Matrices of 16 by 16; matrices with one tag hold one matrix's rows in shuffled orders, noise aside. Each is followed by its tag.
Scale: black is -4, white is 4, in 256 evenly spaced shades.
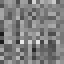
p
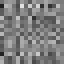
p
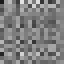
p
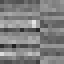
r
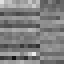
r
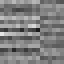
r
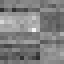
r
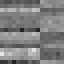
r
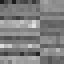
r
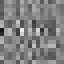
p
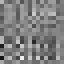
p
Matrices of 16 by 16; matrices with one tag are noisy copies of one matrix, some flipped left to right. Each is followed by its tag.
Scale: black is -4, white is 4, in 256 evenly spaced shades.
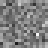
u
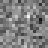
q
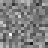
u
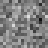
q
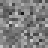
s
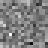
u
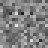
s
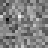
q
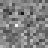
s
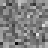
u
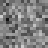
q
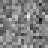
q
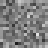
u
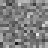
u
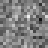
q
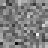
u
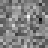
q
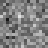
q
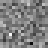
u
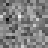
q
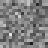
u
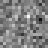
q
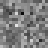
s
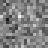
q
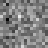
q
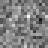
q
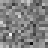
u
